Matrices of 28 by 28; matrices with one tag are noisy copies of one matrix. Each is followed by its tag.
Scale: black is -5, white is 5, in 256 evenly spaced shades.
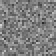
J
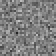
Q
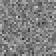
J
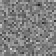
J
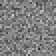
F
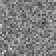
J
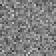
F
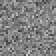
F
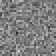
Q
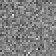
F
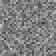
J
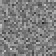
J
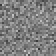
F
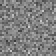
F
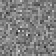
Q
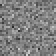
F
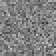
J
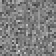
Q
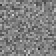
F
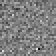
F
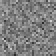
J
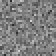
Q
